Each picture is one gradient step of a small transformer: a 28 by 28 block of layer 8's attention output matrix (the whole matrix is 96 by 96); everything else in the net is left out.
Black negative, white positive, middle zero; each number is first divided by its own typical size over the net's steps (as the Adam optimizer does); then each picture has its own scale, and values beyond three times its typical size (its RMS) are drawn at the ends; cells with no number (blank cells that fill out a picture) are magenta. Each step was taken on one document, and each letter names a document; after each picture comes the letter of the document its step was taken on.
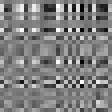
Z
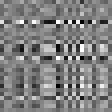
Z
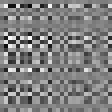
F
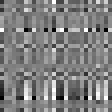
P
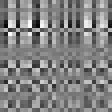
F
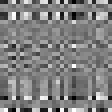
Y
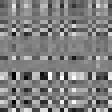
Y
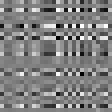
Z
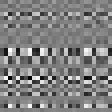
F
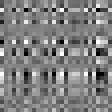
P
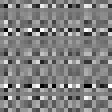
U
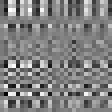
F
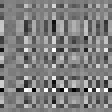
P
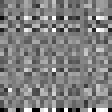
U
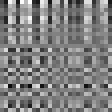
F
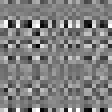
U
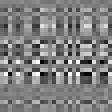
U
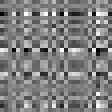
Y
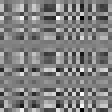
Z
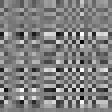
Z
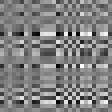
Z
